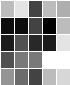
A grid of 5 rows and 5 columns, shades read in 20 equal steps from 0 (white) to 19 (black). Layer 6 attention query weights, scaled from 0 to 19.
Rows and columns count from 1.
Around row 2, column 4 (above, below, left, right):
5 17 14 5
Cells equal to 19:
1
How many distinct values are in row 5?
5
